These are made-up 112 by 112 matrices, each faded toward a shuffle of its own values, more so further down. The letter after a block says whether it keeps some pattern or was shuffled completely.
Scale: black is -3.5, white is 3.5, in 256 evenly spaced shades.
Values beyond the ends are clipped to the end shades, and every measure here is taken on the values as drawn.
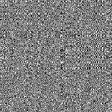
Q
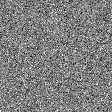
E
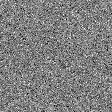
E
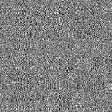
Q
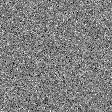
E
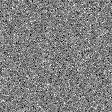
E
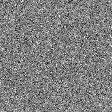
E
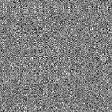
Q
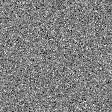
E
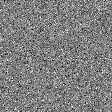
E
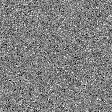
E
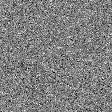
E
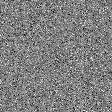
E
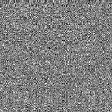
Q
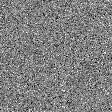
E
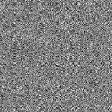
Q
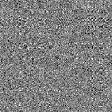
Q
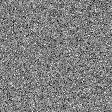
E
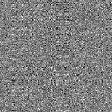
Q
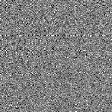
Q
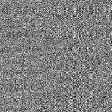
Q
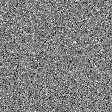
E
